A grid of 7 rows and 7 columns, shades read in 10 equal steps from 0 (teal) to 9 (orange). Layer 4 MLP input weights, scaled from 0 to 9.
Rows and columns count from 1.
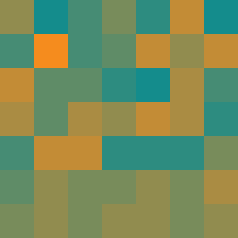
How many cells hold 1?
6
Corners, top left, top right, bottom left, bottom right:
5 0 4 5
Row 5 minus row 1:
-3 7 5 -3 0 -6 4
